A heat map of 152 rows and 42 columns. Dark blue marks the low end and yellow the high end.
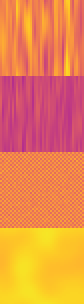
The table splits into 4 rows of 1 panel. Panel 1,1: high, streaked downward. Panel 2,1: middling, streaked downward, faint in contrast. Panel 3,1: high, checkered. Panel 4,1: very high, smooth, faint in contrast.
